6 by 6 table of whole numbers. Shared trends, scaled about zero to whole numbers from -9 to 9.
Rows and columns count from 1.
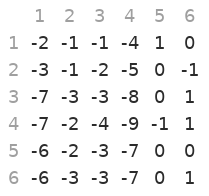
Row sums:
-7 -12 -20 -22 -18 -18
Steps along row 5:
up down down up same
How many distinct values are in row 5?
5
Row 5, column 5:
0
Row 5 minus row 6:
0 1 0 0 0 -1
